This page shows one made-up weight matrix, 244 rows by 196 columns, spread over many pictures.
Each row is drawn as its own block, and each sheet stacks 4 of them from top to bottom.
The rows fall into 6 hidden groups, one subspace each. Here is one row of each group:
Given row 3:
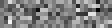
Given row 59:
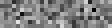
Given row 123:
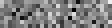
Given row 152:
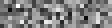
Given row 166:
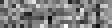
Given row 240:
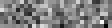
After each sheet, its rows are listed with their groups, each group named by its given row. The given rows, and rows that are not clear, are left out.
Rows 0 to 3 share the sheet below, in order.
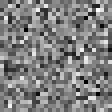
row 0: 3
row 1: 59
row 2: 59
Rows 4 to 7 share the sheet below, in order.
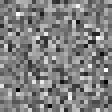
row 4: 166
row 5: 3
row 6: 240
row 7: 152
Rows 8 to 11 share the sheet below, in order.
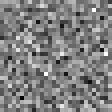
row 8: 59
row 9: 240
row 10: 59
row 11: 59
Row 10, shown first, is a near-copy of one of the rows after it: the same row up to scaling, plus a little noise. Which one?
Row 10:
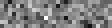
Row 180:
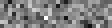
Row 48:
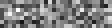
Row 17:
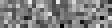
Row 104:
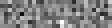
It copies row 180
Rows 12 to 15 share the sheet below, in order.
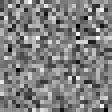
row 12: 3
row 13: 3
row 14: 166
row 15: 240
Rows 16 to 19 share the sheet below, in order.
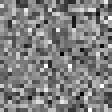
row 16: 152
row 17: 59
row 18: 152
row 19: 59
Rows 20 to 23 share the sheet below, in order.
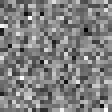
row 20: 152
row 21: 152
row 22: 152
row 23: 240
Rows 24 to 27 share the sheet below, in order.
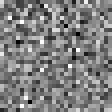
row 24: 152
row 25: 166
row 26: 152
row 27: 152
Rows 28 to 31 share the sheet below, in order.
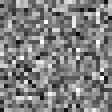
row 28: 152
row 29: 166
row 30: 240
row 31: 166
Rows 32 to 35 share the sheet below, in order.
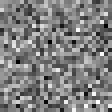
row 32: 240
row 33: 123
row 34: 152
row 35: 59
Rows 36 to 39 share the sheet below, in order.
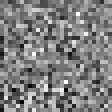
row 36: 59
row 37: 123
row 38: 166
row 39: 123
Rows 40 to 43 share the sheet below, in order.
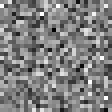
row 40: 123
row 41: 152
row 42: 59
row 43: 240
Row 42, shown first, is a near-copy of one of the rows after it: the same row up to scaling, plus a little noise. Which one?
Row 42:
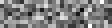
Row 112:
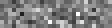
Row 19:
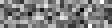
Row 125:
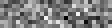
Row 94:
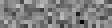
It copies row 19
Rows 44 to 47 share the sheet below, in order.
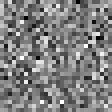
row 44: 123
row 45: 3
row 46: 240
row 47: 152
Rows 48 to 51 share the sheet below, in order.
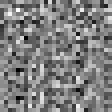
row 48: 59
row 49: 3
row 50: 166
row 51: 166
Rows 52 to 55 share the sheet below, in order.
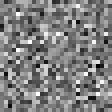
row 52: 166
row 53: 123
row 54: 3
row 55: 3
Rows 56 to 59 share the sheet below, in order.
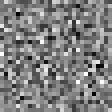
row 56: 166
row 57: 166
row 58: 3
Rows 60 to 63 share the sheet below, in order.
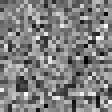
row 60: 240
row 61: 3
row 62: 59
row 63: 152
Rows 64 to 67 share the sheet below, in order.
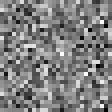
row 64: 240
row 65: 59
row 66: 3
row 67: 240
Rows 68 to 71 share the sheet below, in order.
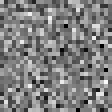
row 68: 166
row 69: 59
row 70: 240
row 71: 3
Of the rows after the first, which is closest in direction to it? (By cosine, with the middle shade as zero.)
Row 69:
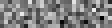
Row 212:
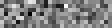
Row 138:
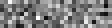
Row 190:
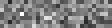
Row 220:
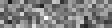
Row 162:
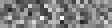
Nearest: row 190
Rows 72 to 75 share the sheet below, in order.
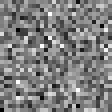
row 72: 123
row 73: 152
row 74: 59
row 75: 166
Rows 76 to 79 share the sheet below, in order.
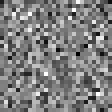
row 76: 123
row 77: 3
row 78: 59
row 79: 3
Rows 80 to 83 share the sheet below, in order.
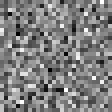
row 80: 59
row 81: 152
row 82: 123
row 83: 123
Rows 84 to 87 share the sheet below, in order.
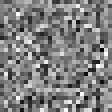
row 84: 166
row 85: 240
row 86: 3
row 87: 166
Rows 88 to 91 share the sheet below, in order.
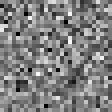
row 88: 152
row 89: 152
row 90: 59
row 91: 152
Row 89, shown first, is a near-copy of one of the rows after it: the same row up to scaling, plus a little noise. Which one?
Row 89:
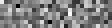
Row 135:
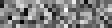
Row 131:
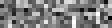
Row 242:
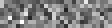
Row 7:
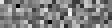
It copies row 7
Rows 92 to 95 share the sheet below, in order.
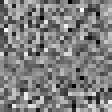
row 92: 166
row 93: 166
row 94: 59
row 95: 152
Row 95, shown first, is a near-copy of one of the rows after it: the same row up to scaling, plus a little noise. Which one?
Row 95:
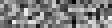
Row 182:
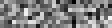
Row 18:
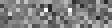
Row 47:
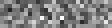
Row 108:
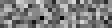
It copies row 182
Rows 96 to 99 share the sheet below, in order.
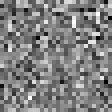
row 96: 152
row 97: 3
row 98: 240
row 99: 123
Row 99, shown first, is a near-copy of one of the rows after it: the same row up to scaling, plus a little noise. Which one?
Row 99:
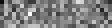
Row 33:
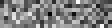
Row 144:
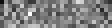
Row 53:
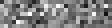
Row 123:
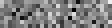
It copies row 144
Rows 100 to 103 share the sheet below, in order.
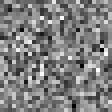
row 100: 152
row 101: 240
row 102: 166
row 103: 152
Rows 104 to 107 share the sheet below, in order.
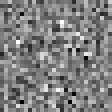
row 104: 59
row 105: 166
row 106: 59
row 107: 123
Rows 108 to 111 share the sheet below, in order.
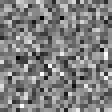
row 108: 152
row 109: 240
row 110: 152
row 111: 152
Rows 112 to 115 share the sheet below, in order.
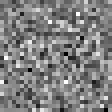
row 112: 59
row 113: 166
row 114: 166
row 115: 240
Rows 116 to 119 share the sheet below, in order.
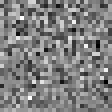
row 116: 123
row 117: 152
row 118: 240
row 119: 123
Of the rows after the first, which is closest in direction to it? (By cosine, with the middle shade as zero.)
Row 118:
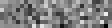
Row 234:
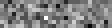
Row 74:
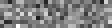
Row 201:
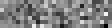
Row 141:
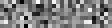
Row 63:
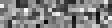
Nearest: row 201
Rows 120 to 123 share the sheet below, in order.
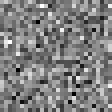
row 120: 59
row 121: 59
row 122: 166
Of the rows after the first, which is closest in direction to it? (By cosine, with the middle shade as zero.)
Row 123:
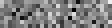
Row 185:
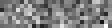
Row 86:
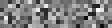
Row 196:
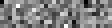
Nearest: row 86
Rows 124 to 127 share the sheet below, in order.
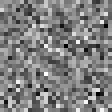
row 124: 240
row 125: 59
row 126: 59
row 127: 3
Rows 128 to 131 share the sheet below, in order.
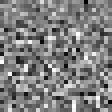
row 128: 59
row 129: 166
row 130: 152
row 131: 152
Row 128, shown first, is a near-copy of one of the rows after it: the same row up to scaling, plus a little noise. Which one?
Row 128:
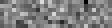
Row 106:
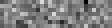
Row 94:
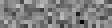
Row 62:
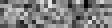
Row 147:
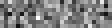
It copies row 106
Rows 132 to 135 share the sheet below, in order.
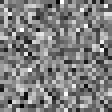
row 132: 59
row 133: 240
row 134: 123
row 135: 152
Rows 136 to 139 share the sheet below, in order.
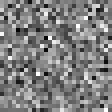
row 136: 3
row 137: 152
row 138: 59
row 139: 240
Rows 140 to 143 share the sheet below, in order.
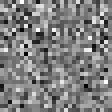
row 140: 240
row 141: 240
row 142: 240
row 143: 152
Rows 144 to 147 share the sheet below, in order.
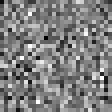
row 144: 123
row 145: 123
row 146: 240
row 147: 59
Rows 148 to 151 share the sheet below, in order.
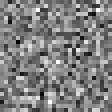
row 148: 3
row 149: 166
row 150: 123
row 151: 166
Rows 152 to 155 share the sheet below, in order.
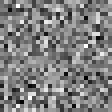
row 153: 3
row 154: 59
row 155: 123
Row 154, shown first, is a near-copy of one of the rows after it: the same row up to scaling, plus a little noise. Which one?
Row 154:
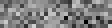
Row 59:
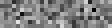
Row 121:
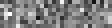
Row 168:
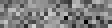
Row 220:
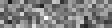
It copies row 168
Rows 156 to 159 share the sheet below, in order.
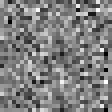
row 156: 3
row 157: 240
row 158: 240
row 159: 240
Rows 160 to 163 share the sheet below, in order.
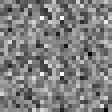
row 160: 152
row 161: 59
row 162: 152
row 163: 240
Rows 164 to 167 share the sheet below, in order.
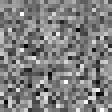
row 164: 59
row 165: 123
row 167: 3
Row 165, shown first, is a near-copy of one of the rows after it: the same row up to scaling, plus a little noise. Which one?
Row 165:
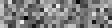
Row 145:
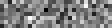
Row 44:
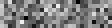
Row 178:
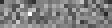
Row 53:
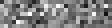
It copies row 44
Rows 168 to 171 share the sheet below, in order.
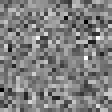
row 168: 59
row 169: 3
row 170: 59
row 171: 152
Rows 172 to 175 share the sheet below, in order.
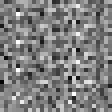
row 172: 166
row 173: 166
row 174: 166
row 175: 123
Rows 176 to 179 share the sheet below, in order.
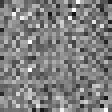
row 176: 123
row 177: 123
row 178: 123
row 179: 240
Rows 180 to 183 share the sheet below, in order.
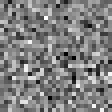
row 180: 59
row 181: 166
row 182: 152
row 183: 123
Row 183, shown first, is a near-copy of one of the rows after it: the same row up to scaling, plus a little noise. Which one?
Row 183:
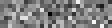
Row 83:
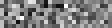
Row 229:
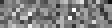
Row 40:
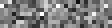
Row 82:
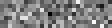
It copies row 82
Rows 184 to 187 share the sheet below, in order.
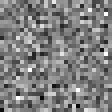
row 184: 240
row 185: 240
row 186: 123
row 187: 166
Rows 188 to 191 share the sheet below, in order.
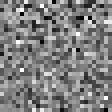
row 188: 59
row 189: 166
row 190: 59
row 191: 240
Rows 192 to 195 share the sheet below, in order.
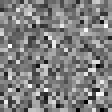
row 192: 240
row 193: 152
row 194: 3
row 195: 3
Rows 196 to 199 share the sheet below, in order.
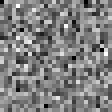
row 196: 152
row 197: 240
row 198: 152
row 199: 152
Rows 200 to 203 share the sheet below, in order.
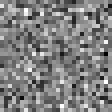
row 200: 152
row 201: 240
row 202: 240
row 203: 59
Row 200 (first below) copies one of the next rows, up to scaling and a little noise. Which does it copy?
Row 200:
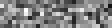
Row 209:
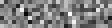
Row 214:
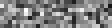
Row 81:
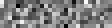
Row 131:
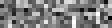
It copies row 214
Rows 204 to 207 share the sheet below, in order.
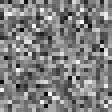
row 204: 59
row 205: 240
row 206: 166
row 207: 152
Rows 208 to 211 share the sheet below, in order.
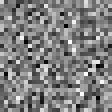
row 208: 152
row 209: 152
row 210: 3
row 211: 166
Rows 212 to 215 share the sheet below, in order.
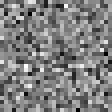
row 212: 123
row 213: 240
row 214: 152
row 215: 3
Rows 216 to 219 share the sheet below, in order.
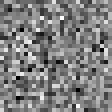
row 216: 152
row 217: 240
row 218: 123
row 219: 166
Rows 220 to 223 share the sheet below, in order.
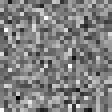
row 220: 59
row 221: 166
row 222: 152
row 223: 166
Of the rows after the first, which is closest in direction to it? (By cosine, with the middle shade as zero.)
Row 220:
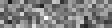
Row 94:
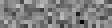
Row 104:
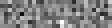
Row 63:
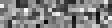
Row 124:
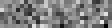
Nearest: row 124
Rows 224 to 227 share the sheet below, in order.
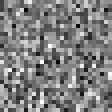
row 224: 3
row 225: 166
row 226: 59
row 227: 166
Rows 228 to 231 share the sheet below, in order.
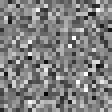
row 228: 3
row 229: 123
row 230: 3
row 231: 123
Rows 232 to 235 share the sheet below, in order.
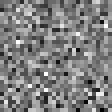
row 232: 240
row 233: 166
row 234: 59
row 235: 3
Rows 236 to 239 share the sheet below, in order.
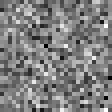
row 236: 240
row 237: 59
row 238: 59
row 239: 240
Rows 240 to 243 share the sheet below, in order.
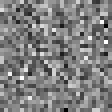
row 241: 240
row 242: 152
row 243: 166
